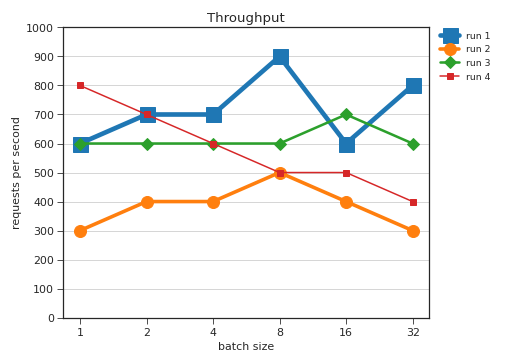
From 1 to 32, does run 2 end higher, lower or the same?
the same
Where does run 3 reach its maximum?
16
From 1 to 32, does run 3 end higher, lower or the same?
the same
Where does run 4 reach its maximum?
1
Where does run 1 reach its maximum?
8
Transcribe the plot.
Title: Throughput
x-axis: batch size, ticks 1 2 4 8 16 32
y-axis: requests per second, ticks 0 100 200 300 400 500 600 700 800 900 1000
Legend: run 1, run 2, run 3, run 4
Values:
run 1: 600 700 700 900 600 800
run 2: 300 400 400 500 400 300
run 3: 600 600 600 600 700 600
run 4: 800 700 600 500 500 400
